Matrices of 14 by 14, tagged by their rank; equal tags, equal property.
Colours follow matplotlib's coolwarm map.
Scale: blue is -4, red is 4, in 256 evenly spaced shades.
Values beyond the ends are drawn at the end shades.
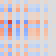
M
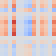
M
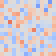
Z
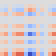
M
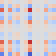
M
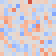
Z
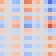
M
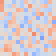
Z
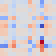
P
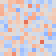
Z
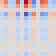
M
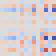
P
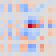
P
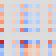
M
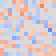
Z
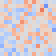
Z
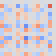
P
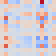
P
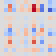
P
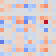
P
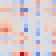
P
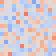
Z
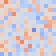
Z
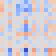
P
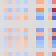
M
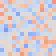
Z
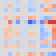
P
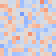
Z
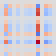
M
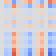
M
